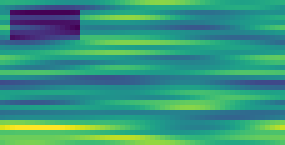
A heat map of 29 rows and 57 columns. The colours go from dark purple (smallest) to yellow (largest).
The ninth with the lowest average is the top left. An odd patch, lower than its surroundings, sits in the top left. Streaks run across, left to right.
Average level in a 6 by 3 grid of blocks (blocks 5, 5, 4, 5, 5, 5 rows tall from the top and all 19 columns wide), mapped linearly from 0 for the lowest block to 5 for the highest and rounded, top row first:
032
032
333
222
232
544
